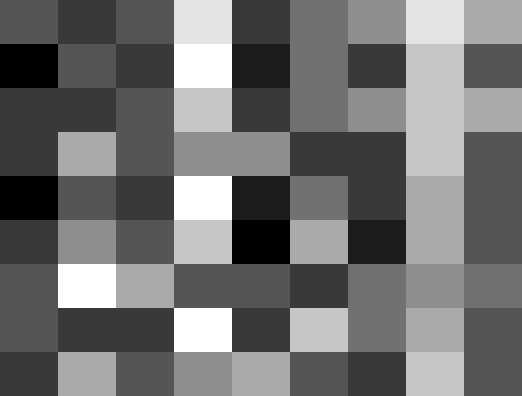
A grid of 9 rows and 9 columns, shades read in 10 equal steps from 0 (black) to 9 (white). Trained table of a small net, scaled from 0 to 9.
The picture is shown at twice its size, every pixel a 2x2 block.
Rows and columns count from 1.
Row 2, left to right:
0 3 2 9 1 4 2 7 3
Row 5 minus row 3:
-2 1 -1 2 -1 0 -3 -1 -3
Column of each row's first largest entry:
4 4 4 8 4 4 2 4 8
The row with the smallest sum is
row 5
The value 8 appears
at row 1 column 4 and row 1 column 8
